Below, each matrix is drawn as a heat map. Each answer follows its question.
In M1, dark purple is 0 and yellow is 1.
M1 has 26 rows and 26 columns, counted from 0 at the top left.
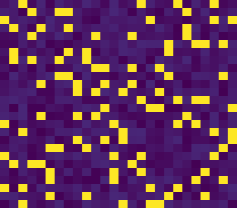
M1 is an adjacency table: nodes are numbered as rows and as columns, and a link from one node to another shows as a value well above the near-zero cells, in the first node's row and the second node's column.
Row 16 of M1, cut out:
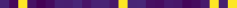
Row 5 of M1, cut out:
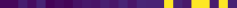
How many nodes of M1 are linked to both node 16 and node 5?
0
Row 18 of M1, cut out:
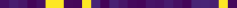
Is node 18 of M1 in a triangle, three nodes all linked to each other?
yes
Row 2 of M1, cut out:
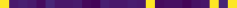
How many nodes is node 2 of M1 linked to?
4
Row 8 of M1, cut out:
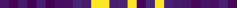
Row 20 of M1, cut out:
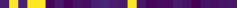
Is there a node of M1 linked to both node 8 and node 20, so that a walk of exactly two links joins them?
yes
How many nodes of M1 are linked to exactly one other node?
0
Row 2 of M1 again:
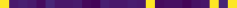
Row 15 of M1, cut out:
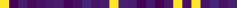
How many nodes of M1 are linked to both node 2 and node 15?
1
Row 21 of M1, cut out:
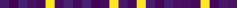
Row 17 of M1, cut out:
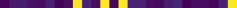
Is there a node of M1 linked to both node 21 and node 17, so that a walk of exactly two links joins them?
no
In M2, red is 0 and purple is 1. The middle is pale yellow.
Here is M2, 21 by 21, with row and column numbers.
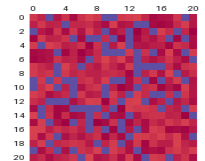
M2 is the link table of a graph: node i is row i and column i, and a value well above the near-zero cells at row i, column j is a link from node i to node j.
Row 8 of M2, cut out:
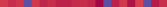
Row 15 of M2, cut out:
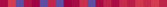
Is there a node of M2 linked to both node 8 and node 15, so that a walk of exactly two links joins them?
no
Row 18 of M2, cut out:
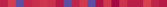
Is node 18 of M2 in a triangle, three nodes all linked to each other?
no
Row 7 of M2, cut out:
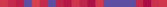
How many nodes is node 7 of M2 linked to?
6
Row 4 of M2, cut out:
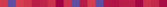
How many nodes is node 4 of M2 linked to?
3
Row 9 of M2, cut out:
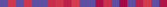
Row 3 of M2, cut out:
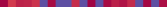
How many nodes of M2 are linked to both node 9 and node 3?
3
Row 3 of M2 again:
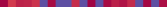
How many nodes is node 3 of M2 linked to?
7
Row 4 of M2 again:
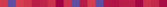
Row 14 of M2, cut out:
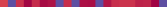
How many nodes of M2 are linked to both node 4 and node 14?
3
